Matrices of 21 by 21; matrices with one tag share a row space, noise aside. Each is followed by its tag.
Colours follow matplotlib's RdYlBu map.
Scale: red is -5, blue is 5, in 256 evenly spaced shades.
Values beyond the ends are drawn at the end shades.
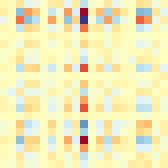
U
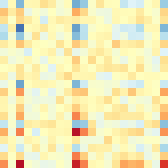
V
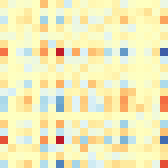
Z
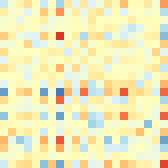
Z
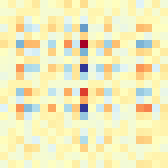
U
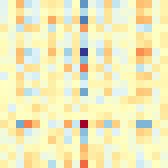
U
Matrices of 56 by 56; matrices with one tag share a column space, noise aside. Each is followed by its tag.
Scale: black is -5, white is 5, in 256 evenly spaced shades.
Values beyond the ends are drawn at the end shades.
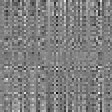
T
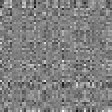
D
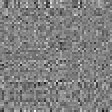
D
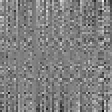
T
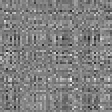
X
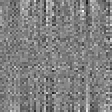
T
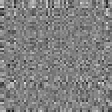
D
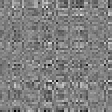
D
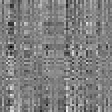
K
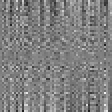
T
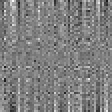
T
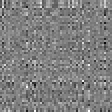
D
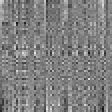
K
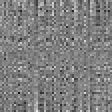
T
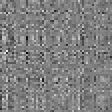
X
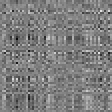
X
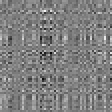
X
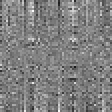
T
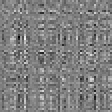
X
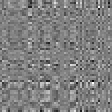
D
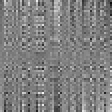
T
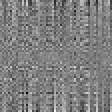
T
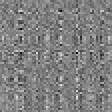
X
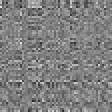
D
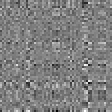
D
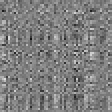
X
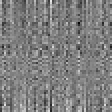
K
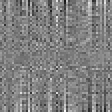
T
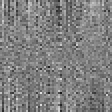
T
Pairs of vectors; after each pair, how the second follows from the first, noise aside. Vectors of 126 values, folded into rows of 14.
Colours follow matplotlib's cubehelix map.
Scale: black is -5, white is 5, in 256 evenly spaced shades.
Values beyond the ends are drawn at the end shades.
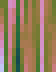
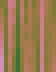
shrunk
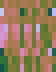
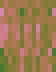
shrunk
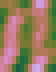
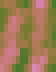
shrunk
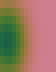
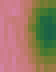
reversed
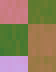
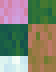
scaled up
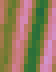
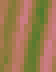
shrunk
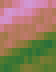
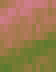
shrunk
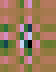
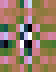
scaled up
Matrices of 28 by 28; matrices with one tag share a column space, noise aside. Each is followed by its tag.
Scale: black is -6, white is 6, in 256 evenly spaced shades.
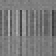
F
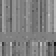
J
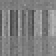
F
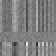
J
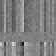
J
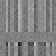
J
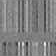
J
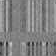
J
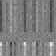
J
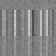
F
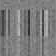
F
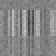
F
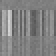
F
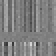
J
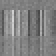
F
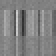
F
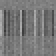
F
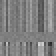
J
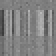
F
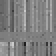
J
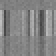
F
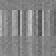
F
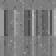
F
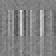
F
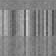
F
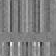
J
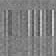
F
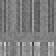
J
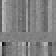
J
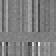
J
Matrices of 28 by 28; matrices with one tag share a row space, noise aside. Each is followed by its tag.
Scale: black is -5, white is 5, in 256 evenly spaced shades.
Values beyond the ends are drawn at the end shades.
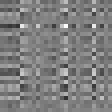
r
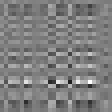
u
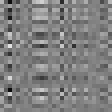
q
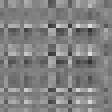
u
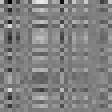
q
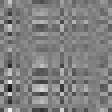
q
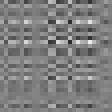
u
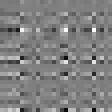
r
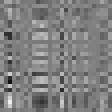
q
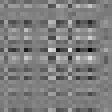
u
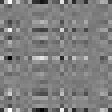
q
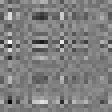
q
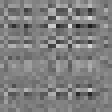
u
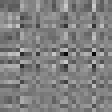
r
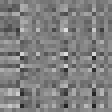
r
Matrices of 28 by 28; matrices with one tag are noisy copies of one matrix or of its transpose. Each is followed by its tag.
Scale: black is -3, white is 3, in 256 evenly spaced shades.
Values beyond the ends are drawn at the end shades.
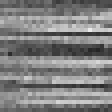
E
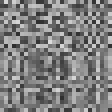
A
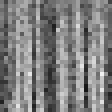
E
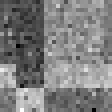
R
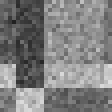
R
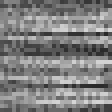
E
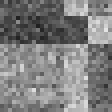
R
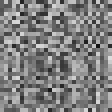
A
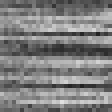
E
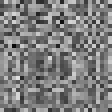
A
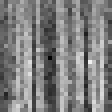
E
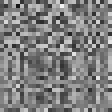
A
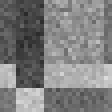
R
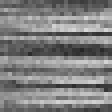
E
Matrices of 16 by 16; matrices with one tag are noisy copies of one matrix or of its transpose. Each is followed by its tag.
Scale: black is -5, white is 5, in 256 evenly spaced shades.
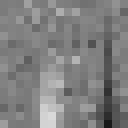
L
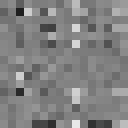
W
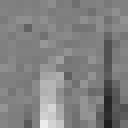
L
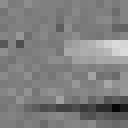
L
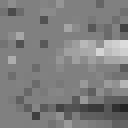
L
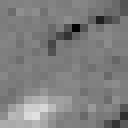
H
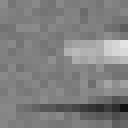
L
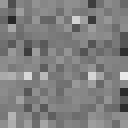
W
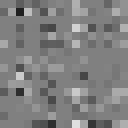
W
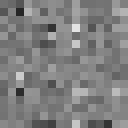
W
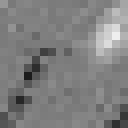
H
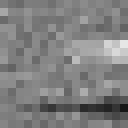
L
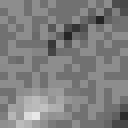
H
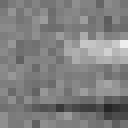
L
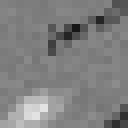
H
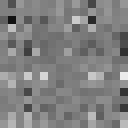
W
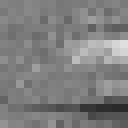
L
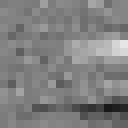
L
